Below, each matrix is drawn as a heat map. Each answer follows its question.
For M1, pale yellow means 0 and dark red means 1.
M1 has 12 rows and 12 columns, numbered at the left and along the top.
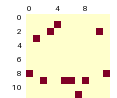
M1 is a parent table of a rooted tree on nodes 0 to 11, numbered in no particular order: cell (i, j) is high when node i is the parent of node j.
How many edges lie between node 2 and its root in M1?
1
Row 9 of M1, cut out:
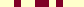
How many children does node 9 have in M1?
4
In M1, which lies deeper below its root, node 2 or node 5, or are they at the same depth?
the same depth
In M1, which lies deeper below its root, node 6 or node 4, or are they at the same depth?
node 4
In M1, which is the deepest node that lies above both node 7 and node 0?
8
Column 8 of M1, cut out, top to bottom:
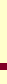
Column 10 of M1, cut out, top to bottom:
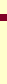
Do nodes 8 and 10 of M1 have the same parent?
no
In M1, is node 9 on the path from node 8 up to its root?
yes
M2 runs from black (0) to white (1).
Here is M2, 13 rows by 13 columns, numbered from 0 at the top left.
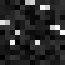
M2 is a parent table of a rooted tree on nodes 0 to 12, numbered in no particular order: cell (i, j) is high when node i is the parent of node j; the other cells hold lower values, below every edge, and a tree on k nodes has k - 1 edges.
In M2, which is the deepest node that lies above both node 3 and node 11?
0
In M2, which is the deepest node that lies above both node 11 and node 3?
0
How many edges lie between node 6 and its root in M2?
2
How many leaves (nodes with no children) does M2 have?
7
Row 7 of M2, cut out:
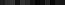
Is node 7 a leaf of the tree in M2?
yes
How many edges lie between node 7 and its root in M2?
3
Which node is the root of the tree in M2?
4
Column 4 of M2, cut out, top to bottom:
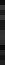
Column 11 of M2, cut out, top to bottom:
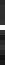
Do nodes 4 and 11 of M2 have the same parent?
no
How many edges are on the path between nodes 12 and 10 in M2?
4
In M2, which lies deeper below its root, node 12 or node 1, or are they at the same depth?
node 12
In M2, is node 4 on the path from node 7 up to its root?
yes
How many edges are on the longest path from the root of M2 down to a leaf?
3
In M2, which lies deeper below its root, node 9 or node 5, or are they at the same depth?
the same depth
